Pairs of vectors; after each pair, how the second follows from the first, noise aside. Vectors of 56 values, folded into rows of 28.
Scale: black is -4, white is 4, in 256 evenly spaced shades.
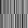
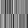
reversed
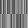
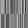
wrapped around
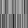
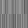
shrunk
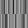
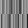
wrapped around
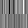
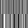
reversed
